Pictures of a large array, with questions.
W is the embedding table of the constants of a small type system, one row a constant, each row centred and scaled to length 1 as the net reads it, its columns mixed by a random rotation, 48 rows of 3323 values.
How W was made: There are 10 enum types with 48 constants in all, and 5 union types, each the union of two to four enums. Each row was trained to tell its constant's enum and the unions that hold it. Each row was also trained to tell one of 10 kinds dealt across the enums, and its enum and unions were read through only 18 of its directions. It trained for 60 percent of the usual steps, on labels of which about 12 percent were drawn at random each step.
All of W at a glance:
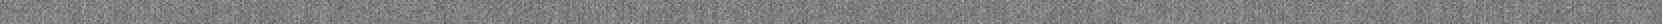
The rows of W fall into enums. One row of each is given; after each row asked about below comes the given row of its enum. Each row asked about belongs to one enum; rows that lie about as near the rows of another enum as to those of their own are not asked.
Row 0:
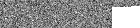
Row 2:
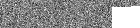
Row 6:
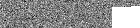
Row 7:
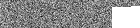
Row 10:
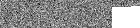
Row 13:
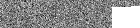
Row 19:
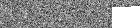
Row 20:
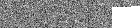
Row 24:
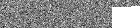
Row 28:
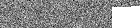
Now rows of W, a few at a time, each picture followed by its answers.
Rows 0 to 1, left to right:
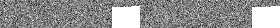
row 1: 28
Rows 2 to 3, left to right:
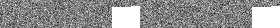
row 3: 7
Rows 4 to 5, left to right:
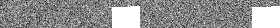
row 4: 24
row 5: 13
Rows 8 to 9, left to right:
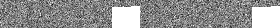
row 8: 19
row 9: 6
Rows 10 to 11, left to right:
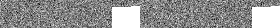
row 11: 28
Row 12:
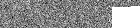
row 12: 13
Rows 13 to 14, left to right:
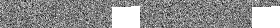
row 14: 19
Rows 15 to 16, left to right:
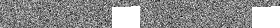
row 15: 28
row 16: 7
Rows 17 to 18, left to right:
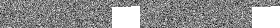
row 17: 13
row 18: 24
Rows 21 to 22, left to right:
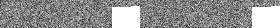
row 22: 20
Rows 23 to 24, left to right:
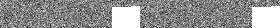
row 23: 10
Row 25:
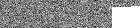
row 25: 20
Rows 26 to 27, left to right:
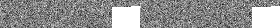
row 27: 7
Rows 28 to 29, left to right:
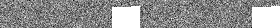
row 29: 2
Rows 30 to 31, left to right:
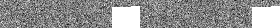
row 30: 7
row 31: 13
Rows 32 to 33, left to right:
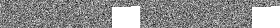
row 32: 6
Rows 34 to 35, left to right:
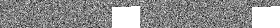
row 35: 2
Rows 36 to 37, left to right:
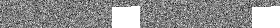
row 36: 10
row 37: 2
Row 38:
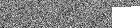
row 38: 6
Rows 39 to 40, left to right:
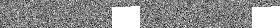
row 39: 24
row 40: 6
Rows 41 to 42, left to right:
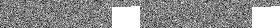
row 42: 6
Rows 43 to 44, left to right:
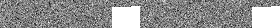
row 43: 7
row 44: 2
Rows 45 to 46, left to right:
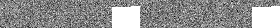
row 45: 24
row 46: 10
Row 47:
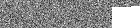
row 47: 13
